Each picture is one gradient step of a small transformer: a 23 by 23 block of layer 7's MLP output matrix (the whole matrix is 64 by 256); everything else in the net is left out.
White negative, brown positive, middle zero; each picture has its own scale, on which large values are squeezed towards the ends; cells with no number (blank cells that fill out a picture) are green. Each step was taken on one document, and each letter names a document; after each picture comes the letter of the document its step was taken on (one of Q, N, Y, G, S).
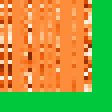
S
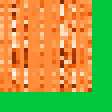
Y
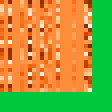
S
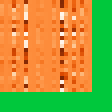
Y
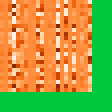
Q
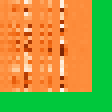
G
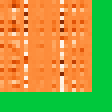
Y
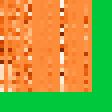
G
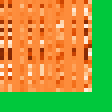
S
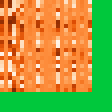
Q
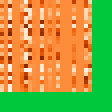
S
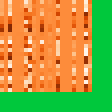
S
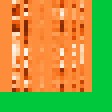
Y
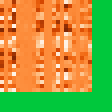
Q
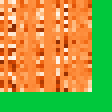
Q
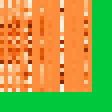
G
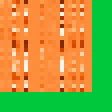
Y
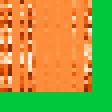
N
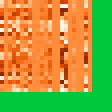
G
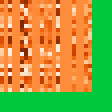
S
